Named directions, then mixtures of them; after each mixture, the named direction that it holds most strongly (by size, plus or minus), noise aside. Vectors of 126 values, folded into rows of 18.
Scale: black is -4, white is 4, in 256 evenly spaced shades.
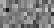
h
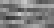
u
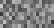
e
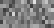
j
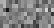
h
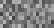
e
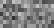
e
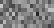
e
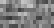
u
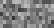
e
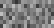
e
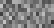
e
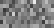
j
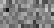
h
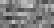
u
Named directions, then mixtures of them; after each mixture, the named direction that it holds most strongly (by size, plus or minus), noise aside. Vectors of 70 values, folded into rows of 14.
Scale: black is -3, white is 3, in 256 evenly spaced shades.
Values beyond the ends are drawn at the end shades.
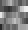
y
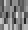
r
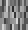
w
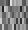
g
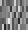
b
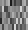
g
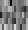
r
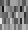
g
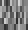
w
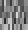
r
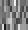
b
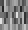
r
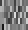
b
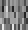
w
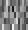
w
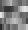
y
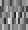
b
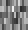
w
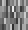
w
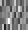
b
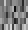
r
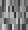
w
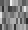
g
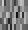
r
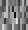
w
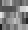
y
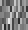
b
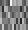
g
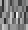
w
